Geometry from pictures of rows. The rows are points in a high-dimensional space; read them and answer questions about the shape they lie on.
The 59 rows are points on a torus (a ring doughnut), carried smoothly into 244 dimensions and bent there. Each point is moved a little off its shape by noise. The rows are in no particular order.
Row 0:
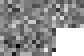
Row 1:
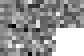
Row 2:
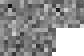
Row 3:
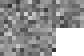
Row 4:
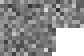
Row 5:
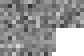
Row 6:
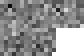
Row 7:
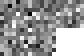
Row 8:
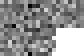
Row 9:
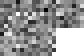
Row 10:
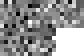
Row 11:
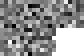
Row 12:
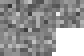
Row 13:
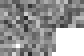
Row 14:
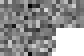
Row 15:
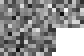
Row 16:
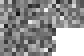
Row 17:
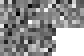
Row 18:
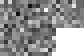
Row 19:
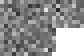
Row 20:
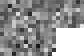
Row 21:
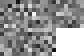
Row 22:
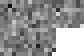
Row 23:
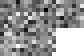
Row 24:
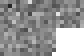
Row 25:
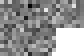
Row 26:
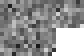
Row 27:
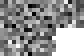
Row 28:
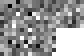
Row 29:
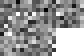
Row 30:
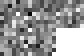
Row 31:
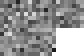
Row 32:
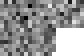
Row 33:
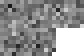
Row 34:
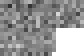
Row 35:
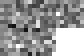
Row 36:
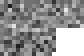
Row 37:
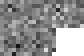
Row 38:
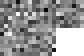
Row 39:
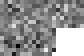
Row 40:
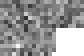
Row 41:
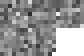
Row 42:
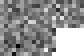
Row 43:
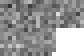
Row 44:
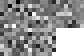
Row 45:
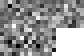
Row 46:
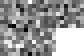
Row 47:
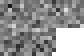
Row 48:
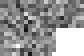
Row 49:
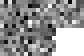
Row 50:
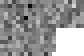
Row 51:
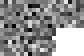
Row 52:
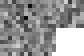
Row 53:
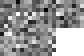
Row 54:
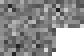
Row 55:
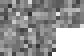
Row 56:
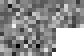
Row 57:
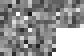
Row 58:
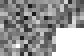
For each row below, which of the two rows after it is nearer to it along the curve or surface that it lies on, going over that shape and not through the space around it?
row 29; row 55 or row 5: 5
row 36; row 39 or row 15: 15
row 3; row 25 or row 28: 25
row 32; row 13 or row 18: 13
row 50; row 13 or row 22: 13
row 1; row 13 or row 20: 13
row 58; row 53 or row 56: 53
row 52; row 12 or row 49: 12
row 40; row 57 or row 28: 57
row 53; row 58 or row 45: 58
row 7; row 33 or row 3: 33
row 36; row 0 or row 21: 21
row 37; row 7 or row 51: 7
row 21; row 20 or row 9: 9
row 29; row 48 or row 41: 48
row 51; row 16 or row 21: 16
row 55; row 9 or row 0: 0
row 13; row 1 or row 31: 31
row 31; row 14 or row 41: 41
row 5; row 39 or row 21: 21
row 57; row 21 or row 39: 39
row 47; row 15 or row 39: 15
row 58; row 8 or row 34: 34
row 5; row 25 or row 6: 25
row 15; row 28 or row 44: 44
